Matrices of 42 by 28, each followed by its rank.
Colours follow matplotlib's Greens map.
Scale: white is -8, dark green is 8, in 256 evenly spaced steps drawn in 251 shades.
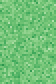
full rank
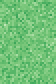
full rank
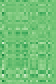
two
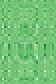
two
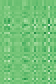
two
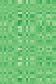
two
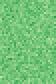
full rank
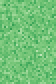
full rank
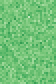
full rank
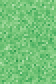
full rank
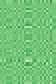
two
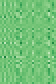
two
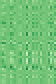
two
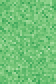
full rank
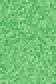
full rank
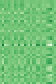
two
